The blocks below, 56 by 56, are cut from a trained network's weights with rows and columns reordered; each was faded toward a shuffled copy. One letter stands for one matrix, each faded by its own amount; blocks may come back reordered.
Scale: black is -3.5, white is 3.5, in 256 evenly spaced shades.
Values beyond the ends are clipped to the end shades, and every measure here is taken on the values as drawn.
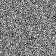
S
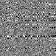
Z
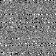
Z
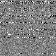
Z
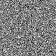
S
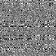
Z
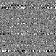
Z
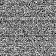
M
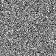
S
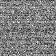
M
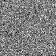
S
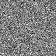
S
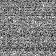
M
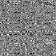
Z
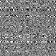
Z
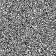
S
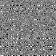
Z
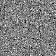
S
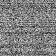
M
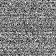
M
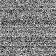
M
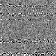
Z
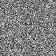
S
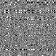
Z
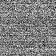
M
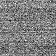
M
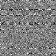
Z
